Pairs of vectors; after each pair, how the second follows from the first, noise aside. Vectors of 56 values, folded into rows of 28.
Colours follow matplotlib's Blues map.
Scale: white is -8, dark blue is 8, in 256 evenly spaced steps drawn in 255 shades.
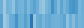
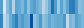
scaled up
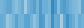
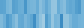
negated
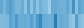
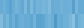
shrunk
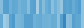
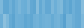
shrunk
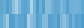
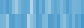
copied
